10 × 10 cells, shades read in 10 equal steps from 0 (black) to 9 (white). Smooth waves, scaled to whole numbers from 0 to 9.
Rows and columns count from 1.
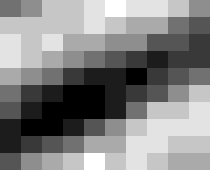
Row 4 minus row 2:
1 0 -1 -2 -4 -4 -4 -5 -2 -1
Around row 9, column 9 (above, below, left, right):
8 6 8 7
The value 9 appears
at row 1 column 6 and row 10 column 5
